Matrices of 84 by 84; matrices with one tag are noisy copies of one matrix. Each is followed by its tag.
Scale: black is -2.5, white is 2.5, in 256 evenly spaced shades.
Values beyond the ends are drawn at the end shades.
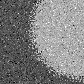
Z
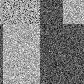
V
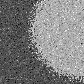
Z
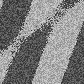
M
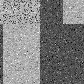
V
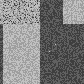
V
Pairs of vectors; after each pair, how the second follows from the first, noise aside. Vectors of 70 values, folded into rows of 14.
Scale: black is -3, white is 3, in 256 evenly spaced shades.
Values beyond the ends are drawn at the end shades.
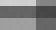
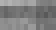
shrunk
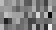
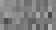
shrunk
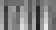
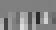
partly zeroed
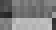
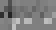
partly zeroed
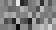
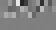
partly zeroed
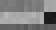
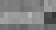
shrunk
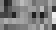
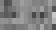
shrunk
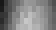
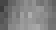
shrunk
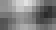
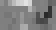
partly zeroed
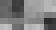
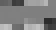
partly zeroed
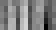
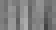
shrunk
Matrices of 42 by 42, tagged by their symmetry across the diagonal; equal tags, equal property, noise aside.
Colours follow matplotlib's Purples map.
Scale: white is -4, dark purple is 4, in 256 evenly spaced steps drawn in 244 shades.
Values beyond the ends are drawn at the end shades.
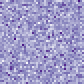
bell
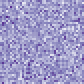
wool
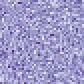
wool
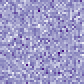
bell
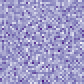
wool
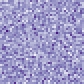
bell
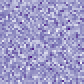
wool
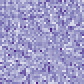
wool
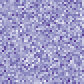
bell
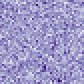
bell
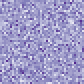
wool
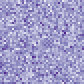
bell
